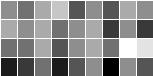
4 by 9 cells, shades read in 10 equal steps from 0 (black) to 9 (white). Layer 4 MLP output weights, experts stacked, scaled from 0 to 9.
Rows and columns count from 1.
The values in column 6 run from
5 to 6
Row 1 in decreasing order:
7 6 6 5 5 5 4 3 3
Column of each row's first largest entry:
4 1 8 6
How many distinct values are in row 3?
6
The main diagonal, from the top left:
5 5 6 1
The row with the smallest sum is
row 4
